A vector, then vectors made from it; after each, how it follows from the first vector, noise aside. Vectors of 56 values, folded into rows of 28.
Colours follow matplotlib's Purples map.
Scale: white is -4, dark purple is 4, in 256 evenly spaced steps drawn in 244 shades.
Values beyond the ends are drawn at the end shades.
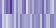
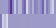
partly zeroed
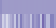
partly zeroed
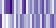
scaled up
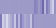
partly zeroed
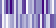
scaled up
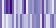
scaled up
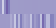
partly zeroed
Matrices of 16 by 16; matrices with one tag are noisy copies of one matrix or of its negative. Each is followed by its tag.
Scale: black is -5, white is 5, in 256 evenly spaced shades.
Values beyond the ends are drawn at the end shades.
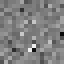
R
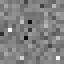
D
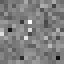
D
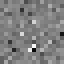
R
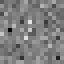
D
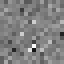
R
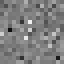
D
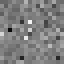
D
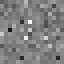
D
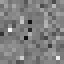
D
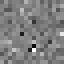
R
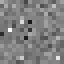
D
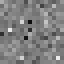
D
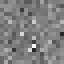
R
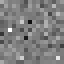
D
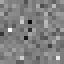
D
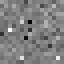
D
